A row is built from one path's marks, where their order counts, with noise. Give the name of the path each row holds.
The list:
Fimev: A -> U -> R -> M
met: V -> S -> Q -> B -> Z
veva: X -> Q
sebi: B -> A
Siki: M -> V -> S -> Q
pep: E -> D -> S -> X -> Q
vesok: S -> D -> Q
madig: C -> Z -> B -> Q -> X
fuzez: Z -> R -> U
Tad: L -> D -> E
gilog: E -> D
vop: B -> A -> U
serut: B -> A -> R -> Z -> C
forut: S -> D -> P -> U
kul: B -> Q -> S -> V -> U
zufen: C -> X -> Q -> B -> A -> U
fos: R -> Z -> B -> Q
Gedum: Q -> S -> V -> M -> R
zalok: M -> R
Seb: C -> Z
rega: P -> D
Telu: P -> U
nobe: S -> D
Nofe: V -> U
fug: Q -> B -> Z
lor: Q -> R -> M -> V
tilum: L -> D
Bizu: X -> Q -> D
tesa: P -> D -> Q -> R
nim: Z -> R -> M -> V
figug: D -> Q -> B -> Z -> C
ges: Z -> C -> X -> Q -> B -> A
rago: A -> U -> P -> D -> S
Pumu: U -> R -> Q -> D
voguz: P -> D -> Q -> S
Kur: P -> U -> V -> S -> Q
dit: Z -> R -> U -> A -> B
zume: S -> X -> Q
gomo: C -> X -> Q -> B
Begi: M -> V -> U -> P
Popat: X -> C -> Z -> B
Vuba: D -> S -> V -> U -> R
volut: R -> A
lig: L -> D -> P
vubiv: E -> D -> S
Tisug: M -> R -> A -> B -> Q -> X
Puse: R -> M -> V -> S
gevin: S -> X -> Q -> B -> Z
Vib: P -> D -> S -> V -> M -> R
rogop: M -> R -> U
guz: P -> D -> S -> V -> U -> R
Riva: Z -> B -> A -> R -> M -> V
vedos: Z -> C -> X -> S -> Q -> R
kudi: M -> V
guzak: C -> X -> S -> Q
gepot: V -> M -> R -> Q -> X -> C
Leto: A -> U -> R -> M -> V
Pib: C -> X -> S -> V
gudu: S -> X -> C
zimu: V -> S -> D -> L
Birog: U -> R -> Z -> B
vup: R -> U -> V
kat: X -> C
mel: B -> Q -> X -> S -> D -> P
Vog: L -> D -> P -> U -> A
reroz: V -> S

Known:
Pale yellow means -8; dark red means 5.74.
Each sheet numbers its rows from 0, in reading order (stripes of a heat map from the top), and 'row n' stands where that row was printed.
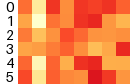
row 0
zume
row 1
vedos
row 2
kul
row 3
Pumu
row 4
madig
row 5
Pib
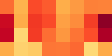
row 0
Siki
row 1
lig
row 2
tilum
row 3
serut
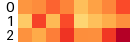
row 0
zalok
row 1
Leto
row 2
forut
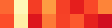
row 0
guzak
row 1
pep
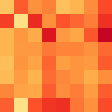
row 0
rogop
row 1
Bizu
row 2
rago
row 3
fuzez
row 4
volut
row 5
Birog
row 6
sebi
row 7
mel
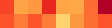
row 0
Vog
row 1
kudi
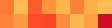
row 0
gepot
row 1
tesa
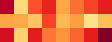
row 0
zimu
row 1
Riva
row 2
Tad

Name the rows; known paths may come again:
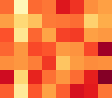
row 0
gevin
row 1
serut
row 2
gomo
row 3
rega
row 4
Puse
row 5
Tad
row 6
gudu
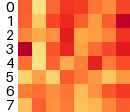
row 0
mel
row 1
voguz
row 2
Vuba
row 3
zimu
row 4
Seb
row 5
dit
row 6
Nofe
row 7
rogop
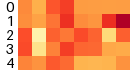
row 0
Gedum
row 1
forut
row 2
figug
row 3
met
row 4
lor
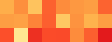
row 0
vop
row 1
nim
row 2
vesok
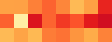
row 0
Pumu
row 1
pep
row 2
Birog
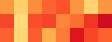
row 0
fos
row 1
nobe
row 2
kat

